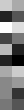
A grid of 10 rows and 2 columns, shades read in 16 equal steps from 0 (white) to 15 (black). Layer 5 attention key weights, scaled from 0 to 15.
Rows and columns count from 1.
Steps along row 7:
down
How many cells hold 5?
2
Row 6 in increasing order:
13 15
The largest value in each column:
13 15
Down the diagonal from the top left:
3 10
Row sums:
8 23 2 19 17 28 8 13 19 18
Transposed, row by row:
3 13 0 11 4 13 5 7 7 8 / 5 10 2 8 13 15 3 6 12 10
